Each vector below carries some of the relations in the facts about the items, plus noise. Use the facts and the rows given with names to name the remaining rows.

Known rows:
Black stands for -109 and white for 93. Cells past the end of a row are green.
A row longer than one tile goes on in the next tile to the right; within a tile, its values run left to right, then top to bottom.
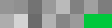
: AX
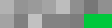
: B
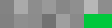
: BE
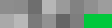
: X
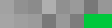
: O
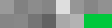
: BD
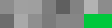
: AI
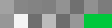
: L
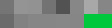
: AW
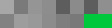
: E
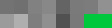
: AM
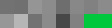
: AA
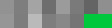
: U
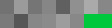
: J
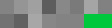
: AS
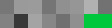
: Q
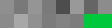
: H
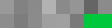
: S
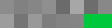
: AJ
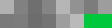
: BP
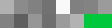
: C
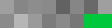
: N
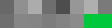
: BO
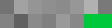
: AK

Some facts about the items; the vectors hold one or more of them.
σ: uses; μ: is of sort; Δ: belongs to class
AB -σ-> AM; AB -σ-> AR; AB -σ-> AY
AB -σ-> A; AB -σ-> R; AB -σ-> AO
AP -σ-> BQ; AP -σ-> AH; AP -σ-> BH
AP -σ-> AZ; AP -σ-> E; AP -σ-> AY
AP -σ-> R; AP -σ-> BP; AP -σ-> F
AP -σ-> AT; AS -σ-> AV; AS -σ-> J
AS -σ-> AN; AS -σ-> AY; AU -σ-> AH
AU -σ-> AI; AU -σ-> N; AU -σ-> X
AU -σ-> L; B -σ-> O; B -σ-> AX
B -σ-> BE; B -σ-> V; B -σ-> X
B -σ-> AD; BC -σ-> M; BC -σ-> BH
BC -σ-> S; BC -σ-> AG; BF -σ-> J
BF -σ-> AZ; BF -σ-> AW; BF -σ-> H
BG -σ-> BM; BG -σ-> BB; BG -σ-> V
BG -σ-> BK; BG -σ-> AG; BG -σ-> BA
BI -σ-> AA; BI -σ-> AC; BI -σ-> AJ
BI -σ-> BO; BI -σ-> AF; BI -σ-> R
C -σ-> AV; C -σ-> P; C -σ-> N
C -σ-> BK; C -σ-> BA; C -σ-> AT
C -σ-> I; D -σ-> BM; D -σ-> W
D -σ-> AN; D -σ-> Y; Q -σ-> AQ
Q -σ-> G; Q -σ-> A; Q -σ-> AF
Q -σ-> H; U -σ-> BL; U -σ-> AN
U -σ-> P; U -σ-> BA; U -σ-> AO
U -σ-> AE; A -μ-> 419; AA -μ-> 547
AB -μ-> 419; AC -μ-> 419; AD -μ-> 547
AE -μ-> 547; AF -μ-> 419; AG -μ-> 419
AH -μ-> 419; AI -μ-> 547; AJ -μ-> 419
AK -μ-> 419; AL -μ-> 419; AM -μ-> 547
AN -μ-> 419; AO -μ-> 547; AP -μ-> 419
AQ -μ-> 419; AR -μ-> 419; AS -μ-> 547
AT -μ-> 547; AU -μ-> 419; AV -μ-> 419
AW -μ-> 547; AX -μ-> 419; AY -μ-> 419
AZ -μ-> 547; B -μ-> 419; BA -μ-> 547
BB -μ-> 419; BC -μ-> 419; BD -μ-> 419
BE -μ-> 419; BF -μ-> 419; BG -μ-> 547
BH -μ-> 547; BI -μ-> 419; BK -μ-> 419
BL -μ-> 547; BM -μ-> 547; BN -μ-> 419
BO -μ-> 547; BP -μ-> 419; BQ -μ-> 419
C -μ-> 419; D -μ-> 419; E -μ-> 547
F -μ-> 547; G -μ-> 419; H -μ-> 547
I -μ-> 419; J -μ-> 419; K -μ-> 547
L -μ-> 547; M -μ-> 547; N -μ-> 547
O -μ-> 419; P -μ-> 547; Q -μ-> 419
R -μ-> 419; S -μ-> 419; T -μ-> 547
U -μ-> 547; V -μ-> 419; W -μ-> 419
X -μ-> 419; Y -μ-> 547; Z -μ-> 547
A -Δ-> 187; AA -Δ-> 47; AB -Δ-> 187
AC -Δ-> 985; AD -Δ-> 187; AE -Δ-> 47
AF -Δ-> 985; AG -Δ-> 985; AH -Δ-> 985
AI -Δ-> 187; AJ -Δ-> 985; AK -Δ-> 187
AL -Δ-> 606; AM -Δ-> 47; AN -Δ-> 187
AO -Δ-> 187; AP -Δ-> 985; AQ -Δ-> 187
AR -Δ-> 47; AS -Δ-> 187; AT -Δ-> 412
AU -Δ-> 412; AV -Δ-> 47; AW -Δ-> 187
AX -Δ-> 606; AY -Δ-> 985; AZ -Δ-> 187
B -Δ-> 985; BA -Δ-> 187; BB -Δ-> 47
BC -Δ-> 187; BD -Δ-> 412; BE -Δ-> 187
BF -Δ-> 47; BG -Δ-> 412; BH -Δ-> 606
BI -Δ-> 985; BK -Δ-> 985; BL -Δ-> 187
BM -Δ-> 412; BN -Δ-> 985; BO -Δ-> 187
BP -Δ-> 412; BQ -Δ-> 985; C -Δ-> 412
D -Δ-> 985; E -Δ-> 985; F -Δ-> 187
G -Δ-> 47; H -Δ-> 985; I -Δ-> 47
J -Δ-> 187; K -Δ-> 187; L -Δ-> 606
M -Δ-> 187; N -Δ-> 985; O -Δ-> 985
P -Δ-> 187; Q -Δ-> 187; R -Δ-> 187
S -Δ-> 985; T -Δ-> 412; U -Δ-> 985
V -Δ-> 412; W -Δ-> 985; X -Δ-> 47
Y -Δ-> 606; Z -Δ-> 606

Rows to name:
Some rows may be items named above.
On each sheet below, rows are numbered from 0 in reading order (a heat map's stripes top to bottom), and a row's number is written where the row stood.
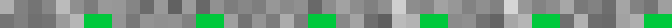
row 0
BP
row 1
AY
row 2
W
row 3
V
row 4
BD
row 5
AT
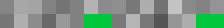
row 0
AD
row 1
T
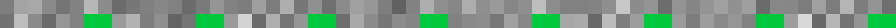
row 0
AD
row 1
AE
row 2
Z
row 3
AI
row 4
BE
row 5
AL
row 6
BN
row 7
Z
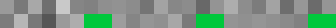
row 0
T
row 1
BK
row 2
AH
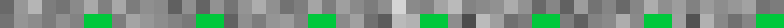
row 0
K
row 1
E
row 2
M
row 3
V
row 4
AP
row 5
AN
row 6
BI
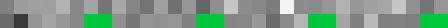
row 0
BC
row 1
BQ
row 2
AU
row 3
B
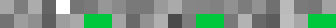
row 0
BG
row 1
BF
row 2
BM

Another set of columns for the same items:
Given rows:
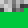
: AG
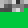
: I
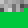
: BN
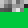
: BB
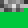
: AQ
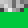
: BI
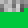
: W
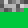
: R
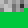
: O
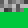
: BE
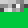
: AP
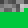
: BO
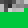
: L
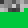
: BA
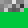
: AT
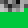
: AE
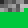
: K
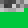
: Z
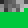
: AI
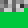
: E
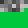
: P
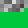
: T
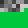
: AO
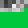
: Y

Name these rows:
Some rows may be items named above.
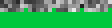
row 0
AS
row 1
AI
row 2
BB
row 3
BH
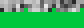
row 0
BK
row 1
D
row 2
AA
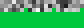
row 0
AT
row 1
N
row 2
L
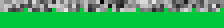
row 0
BG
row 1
AN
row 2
B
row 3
BF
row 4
L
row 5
C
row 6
AA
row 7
H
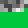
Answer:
AM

